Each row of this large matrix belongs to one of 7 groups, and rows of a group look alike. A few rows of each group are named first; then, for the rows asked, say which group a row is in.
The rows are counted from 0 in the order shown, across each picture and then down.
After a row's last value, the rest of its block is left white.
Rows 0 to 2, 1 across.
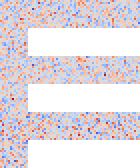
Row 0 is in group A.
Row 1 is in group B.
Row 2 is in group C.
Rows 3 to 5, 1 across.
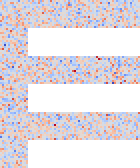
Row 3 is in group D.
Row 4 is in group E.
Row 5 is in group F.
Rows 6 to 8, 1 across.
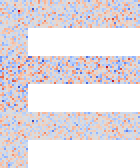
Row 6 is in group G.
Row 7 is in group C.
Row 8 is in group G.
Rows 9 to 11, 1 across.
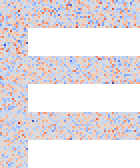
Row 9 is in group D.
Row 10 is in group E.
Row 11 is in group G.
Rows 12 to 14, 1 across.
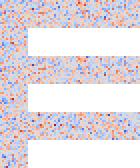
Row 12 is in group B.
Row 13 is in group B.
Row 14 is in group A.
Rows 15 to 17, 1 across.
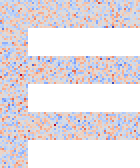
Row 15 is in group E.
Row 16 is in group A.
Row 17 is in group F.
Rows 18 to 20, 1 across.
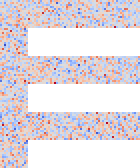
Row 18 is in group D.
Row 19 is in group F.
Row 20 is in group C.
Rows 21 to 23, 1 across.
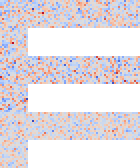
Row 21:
B
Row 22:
E
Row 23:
G
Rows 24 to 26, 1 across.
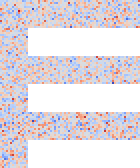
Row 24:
G
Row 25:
E
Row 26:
B
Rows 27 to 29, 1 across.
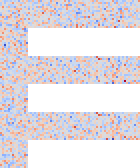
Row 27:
D
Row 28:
E
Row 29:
E
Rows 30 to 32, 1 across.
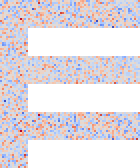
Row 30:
A
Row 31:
D
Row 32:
A
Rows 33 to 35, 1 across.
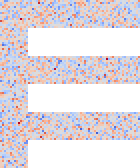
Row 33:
A
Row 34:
F
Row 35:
C
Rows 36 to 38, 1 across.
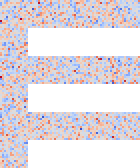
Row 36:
A
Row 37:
E
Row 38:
C
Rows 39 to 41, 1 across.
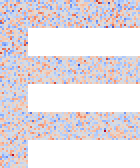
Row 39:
E
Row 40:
F
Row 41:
B
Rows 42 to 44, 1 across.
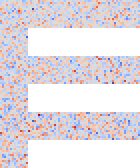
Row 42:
G
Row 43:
E
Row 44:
A
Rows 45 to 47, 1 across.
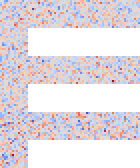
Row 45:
A
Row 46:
C
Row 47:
B
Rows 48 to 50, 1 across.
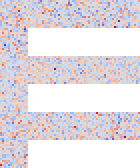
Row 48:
D
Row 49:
F
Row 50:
E
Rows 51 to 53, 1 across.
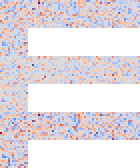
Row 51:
A
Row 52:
G
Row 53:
A
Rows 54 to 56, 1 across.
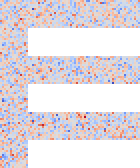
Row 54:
A
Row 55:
A
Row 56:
B
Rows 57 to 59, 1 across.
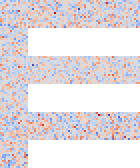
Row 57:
F
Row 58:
G
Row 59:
E
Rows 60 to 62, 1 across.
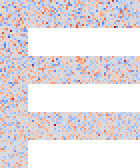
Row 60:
D
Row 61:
B
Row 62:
F
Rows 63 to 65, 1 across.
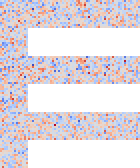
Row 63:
B
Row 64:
B
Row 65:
F
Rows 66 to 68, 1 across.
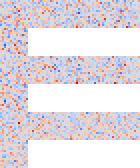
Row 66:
D
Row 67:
D
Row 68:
C
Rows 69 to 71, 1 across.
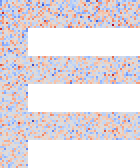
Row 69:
C
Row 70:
G
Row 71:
G
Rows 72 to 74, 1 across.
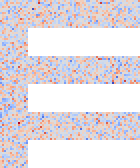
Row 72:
A
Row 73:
E
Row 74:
C
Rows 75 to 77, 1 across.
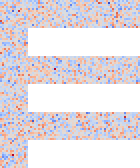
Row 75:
E
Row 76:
F
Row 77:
B
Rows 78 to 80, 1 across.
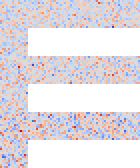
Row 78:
E
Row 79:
G
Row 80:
A
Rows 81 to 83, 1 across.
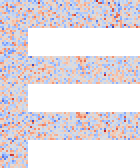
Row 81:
E
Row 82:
B
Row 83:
B
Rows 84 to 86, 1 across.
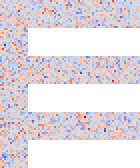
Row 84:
D
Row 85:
C
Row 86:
B
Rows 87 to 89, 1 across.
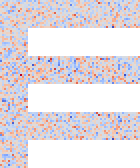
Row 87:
E
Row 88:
A
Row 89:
E
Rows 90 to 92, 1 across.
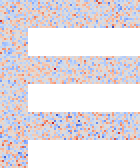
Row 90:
E
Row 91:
F
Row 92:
D
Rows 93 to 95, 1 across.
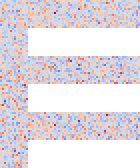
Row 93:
F
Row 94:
D
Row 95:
F
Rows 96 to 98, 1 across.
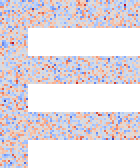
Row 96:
B
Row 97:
D
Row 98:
E
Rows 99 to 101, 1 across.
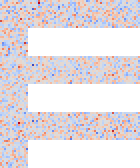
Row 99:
A
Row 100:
G
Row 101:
G
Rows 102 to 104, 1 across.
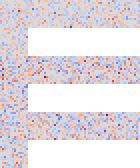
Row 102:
G
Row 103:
C
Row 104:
F
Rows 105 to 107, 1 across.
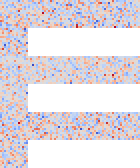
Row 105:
D
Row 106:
G
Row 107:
C
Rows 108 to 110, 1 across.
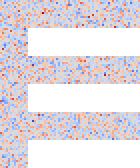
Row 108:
D
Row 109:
B
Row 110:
A
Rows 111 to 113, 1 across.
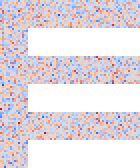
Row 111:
C
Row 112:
E
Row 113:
C
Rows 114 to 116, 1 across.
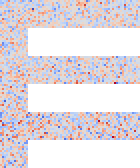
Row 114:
B
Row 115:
D
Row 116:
C
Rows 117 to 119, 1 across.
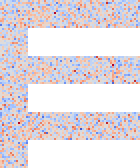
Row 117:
F
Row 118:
E
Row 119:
C
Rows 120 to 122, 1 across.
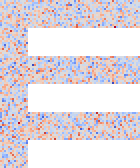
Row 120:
D
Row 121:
A
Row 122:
C
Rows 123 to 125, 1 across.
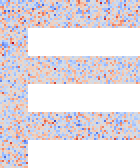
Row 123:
B
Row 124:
F
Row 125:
D
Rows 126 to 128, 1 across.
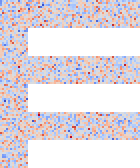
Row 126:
C
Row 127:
D
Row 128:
A
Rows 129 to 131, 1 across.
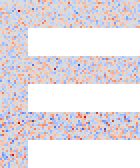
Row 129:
G
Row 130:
F
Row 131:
B
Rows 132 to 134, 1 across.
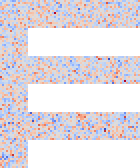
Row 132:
F
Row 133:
E
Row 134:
B
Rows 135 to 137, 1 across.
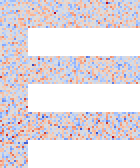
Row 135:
F
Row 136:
A
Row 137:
C
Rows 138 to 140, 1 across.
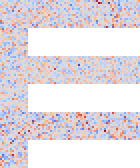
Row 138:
E
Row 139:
F
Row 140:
B
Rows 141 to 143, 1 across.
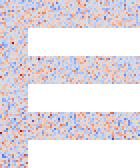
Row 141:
B
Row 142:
A
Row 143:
A
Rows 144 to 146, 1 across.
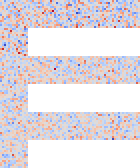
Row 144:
D
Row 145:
F
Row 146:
E
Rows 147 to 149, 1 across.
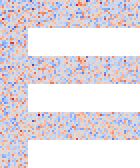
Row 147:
B
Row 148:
B
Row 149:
A
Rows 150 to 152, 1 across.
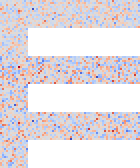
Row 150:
G
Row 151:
C
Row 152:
G
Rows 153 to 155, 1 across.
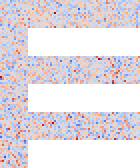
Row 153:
F
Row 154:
E
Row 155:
D
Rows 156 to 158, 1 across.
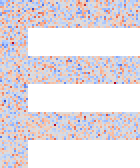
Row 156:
B
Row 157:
D
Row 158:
F
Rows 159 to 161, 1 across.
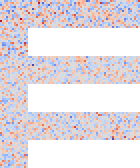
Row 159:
A
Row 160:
B
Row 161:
E
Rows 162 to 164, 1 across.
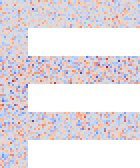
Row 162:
G
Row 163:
C
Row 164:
B
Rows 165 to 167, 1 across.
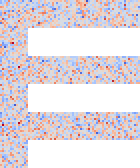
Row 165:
B
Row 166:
C
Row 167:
C
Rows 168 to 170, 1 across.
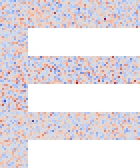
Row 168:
F
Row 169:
D
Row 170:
G
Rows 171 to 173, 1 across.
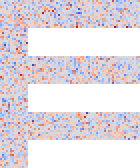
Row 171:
D
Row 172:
A
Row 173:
B
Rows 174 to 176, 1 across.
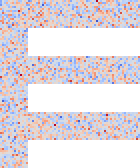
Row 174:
C
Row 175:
A
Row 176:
F
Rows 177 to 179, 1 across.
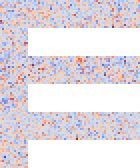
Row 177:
E
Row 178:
B
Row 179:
D
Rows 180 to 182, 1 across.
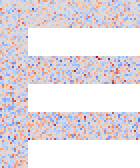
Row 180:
G
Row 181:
E
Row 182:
F
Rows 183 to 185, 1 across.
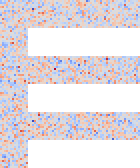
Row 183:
B
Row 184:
F
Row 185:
A
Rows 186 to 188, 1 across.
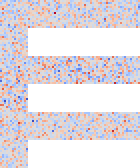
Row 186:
F
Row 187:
D
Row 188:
G
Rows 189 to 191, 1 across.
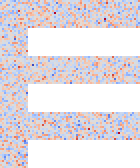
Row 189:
F
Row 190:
G
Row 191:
D
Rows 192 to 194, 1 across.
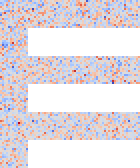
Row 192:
B
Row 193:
E
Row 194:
G
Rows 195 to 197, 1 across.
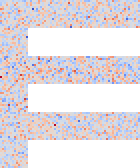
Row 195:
G
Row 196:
A
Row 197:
F
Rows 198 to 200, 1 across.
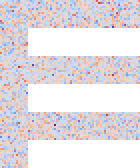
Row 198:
E
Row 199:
G
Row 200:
F
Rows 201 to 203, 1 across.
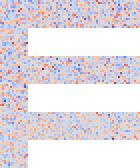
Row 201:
E
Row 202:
D
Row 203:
E
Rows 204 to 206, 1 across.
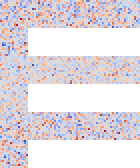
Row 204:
A
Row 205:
G
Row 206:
D
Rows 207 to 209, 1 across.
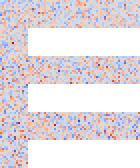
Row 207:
B
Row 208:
C
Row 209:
F
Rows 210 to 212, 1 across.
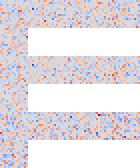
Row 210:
G
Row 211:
G
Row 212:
E
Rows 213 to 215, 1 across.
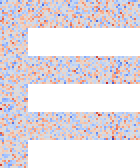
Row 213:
C
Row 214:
E
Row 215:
E
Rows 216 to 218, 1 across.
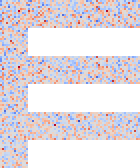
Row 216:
C
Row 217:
C
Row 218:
F
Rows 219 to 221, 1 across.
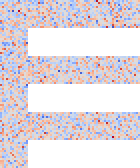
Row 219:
E
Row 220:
C
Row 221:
C
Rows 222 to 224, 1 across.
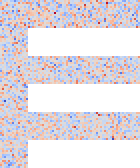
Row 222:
F
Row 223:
D
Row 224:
E
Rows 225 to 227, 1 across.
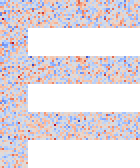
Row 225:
B
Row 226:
B
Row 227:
F
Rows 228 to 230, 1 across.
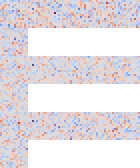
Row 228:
F
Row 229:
G
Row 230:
G
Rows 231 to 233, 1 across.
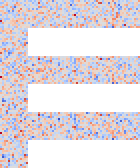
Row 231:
E
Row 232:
A
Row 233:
A
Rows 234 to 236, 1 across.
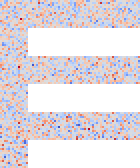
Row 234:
A
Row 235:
G
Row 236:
D
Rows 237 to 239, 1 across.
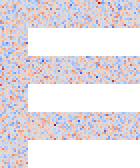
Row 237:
E
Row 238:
C
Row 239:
F
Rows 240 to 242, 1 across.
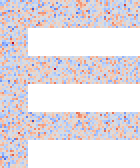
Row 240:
B
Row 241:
F
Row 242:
B
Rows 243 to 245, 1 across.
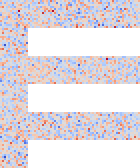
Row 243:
D
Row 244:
F
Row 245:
D
